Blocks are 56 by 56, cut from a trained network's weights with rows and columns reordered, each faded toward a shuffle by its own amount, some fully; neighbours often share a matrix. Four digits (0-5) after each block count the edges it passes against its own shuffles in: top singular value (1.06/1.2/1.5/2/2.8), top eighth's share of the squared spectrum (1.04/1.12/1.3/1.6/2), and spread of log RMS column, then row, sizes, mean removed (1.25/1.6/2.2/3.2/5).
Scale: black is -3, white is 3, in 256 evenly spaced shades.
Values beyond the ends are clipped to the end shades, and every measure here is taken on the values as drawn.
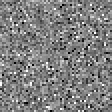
0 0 0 0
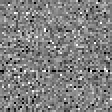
2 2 1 1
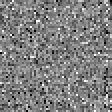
1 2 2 0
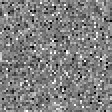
0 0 0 0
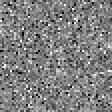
0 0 0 0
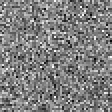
2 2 0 0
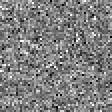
2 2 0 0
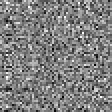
3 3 2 1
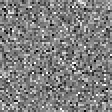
1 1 0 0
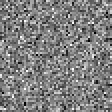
2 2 0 0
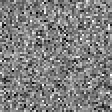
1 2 0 1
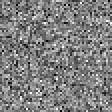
2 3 1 0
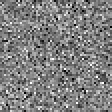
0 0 0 0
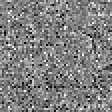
1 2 1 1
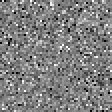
0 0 0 0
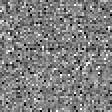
0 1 0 0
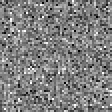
0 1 0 0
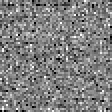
1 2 1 0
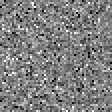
0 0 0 0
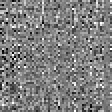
3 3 4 1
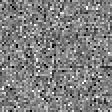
0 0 0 0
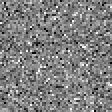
0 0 0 0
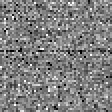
1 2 1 1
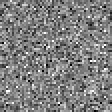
2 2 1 1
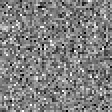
2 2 1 1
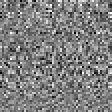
4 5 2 3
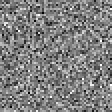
3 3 1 0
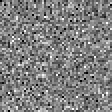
2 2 0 0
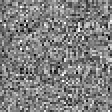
3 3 1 1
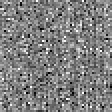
2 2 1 2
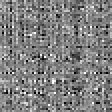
3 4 1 3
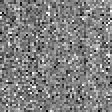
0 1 0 0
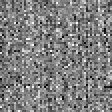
3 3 1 2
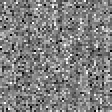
1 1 0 0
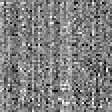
3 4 1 3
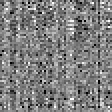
3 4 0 3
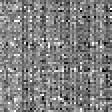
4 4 2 3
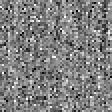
2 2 0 1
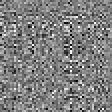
4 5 3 3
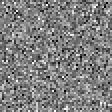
1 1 0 0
